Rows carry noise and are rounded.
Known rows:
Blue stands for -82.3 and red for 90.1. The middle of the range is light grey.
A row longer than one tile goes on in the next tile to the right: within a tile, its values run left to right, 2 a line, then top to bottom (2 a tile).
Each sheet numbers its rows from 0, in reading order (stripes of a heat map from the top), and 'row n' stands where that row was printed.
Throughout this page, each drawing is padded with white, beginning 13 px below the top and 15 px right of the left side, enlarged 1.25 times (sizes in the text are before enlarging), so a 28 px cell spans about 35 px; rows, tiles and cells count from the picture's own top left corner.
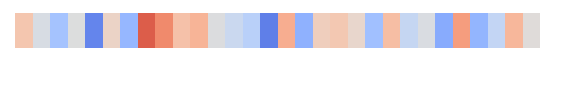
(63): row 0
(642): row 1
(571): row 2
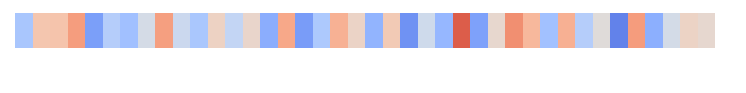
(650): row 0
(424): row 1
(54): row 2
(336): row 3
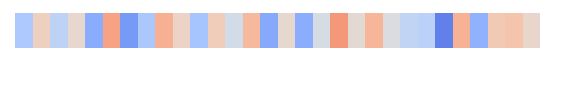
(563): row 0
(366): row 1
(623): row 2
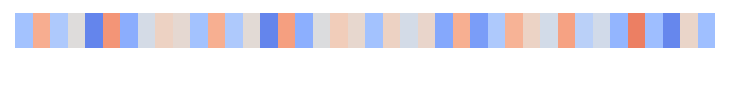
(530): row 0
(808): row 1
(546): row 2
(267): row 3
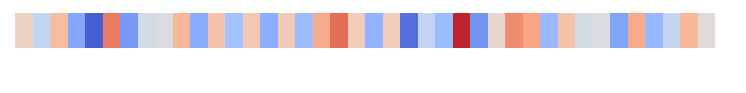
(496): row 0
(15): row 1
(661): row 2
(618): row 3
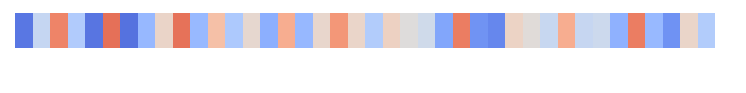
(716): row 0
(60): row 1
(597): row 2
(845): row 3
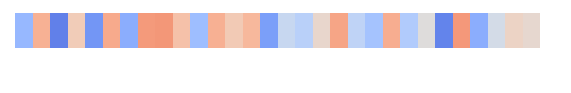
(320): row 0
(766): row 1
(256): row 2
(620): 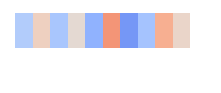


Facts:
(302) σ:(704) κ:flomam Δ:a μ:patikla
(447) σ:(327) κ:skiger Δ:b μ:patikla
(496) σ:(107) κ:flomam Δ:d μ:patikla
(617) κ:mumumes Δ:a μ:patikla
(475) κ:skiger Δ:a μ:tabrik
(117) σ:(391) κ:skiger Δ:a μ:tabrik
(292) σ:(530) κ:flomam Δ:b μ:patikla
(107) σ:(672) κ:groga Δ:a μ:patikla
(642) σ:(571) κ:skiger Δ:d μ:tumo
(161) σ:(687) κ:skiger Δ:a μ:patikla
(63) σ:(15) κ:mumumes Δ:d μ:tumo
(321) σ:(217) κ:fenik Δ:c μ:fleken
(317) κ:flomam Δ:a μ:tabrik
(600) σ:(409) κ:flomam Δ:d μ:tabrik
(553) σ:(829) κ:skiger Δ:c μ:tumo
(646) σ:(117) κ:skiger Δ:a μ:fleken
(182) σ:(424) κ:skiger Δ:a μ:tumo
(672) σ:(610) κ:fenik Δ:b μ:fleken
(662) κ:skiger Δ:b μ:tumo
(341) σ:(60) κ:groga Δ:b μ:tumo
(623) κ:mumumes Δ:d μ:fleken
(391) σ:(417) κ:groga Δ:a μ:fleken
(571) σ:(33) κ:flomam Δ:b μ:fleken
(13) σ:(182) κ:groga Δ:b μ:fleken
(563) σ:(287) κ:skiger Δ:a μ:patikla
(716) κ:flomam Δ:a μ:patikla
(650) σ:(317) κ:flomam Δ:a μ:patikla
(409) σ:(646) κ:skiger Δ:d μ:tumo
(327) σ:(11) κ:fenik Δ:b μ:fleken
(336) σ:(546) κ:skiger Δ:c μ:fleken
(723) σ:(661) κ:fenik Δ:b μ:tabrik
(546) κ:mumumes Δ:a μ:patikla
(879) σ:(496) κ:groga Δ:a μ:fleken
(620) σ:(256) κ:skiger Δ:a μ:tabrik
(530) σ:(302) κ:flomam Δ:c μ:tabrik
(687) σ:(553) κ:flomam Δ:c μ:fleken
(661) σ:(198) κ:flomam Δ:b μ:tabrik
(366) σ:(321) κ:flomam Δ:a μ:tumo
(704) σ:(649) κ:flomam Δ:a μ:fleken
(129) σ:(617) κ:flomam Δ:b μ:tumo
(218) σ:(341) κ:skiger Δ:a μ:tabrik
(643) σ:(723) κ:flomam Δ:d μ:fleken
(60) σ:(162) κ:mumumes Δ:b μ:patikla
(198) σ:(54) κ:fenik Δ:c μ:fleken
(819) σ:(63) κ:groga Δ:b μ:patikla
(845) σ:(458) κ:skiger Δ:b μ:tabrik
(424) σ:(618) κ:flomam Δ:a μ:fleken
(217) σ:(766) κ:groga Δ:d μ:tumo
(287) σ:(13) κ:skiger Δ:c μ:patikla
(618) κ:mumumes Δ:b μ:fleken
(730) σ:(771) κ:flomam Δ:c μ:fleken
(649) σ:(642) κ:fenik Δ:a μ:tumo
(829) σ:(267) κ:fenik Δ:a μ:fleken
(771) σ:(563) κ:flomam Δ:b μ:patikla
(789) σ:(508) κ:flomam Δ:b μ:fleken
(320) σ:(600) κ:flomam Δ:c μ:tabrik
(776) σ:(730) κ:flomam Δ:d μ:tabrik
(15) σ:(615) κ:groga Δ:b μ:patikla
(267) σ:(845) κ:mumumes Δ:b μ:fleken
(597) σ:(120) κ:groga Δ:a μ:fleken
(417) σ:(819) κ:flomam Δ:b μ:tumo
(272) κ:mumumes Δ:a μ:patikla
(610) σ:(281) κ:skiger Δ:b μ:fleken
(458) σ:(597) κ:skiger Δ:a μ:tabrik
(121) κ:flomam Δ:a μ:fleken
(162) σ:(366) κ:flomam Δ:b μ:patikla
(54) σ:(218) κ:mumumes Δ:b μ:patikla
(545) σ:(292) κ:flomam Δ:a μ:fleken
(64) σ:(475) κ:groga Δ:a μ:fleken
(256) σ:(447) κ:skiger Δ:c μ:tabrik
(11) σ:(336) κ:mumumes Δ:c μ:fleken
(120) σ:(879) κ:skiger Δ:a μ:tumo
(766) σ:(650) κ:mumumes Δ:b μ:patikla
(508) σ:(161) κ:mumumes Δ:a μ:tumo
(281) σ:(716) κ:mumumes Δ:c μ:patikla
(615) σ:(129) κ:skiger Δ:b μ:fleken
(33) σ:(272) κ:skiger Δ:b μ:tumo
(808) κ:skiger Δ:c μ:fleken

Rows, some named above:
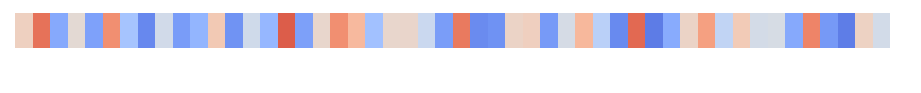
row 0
(687)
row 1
(54)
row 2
(120)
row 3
(107)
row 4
(458)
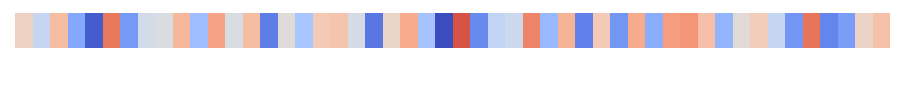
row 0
(496)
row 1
(321)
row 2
(281)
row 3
(320)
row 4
(879)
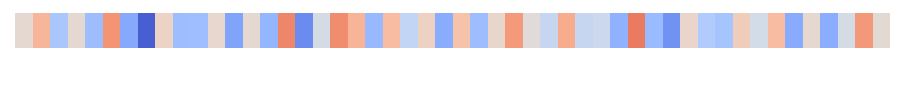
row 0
(829)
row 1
(218)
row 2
(162)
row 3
(845)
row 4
(366)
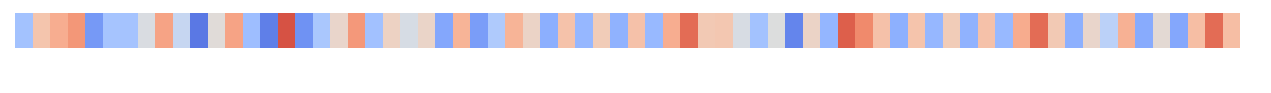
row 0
(317)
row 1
(610)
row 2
(272)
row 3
(417)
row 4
(63)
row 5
(417)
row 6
(617)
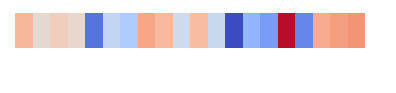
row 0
(217)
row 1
(643)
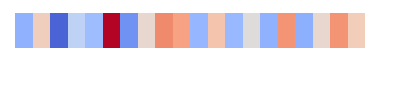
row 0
(723)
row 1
(341)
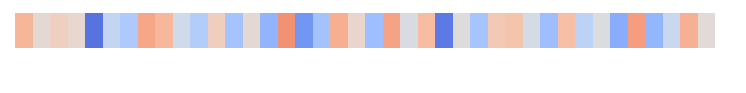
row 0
(217)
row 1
(545)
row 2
(321)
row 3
(662)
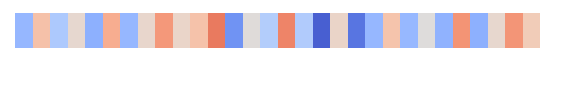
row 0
(60)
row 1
(789)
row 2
(341)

